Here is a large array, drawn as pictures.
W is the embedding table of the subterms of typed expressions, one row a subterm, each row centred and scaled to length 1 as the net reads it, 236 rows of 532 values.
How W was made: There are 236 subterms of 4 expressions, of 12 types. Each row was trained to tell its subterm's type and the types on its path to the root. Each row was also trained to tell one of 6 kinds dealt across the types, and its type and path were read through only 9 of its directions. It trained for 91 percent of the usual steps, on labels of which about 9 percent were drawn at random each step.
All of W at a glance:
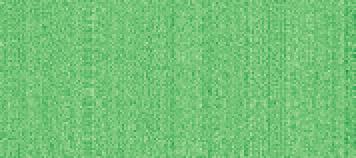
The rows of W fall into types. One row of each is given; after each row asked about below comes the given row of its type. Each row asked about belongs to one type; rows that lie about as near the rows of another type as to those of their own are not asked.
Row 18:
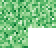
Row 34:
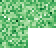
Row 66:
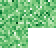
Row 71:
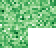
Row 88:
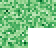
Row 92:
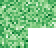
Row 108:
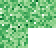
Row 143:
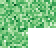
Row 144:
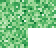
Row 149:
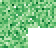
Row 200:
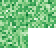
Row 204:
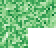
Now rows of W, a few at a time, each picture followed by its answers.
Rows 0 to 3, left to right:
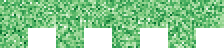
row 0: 66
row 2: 92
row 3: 66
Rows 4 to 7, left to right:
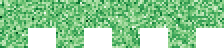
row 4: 143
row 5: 92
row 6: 144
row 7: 18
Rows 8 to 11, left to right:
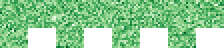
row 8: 88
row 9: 149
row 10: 88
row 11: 71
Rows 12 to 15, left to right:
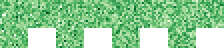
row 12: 144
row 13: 92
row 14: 66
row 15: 143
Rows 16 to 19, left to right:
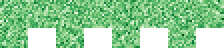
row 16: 143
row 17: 144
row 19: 88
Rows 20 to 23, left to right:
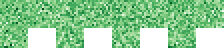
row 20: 149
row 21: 144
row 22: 108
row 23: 92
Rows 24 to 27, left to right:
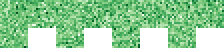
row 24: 34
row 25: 88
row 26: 92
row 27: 71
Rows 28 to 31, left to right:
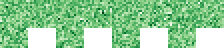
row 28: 18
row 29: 92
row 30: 92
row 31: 108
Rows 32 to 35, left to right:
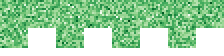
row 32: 18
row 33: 143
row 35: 108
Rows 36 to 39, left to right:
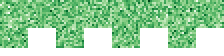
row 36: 71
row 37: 92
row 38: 66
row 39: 149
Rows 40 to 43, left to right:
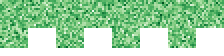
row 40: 200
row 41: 34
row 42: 34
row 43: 144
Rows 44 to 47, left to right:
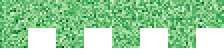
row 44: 92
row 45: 34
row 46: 88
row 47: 200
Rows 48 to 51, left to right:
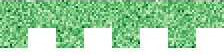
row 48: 149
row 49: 204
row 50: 108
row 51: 92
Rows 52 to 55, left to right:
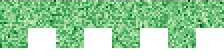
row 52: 71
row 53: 149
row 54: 200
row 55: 144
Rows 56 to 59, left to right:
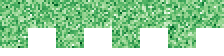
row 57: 92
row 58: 66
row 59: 108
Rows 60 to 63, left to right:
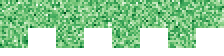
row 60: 200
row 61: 143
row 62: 18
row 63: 66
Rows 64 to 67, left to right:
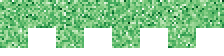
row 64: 200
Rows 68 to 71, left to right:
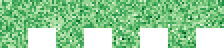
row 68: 66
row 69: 144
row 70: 18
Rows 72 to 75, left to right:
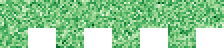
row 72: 143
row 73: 143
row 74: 18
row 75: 92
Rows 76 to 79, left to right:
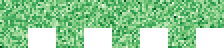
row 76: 108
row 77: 200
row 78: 66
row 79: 149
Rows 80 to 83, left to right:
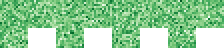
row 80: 108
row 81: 71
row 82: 92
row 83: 34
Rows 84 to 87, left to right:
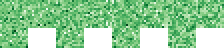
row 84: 34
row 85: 143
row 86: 108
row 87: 108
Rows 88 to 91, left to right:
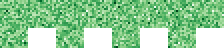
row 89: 18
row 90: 92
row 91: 108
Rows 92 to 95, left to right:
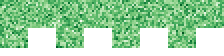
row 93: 108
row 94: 88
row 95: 200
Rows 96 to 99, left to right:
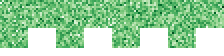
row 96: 34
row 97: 18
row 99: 66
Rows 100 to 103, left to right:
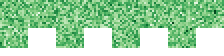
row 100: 200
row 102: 144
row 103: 144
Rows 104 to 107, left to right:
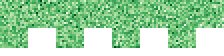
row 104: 204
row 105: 200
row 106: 92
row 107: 18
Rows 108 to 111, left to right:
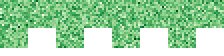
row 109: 71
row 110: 143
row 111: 34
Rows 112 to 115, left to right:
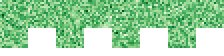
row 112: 18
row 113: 66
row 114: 88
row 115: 200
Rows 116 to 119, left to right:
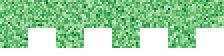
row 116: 204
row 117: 71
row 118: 143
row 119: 204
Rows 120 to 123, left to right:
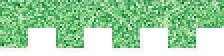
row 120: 144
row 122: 66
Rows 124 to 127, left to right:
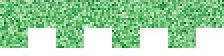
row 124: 143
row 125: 149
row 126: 88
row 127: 149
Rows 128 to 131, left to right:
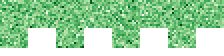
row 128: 144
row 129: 34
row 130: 18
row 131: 108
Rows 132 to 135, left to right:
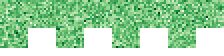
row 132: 71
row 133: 92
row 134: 18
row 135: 88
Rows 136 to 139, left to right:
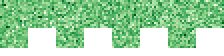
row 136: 143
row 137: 71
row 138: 66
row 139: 71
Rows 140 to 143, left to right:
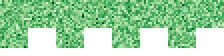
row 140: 143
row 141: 34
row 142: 144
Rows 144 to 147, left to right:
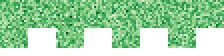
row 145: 108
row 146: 200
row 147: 144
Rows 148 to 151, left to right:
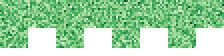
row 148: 200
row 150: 149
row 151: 144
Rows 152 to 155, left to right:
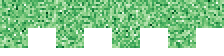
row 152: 18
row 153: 149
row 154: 34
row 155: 88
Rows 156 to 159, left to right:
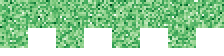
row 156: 88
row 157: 149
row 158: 200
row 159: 18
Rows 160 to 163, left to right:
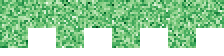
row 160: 92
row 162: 200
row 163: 144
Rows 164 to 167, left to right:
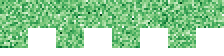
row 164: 149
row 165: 149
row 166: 71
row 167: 88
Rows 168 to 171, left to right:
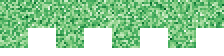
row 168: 18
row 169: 66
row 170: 88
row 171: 200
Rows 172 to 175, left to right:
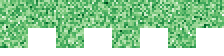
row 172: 149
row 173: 34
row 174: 149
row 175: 34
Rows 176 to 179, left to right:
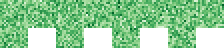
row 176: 200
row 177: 92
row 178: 66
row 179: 18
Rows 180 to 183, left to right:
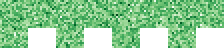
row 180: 34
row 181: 88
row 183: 149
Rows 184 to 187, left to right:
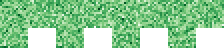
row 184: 34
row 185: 204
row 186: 200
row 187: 92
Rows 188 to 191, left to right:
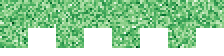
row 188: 200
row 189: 204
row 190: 71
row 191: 108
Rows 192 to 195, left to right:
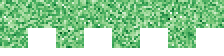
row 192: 71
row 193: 200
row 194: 200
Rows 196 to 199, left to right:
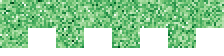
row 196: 88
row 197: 34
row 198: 92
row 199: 66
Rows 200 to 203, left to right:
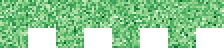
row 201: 92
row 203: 34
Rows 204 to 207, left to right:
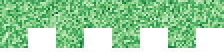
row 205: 144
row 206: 88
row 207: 92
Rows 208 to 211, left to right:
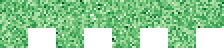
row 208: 144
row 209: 71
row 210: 204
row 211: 200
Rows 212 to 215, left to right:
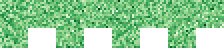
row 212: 18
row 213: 200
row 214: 18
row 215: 143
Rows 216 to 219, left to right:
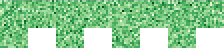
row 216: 143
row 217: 66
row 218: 204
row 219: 88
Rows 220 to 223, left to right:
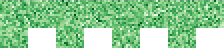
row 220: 200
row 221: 204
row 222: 108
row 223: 66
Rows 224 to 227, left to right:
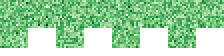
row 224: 149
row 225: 108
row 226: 143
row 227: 143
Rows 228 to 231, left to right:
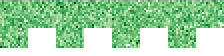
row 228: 108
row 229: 66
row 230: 108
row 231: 143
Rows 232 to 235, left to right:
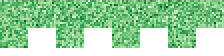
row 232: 92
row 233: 108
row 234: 88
